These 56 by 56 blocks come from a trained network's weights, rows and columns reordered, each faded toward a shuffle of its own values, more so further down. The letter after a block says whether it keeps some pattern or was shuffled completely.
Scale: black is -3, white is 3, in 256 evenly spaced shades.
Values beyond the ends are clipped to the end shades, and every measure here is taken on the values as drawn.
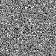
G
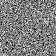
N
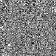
G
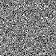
G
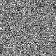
G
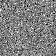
N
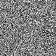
N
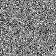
G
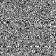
G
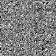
G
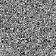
G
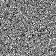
N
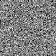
G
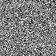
N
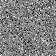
N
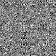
G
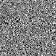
G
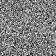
G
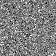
N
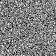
N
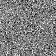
G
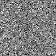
G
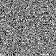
G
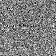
G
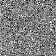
G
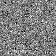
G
